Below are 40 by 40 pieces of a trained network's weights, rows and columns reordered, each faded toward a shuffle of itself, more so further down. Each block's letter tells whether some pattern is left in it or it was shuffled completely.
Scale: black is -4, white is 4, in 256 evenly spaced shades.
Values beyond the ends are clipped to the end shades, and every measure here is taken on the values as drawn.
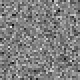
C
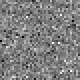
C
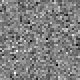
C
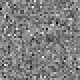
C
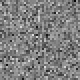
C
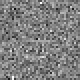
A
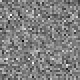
A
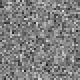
C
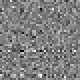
A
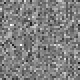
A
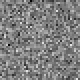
C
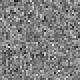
C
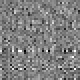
A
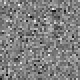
C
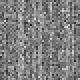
A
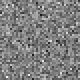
C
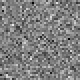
C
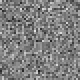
A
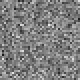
A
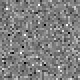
C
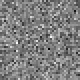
C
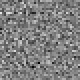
A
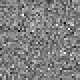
A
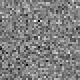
A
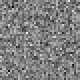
C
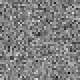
C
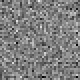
A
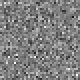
A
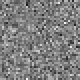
C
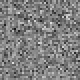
C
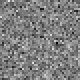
C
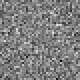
C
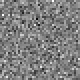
C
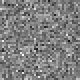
A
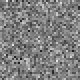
C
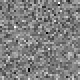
C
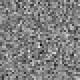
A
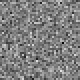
A
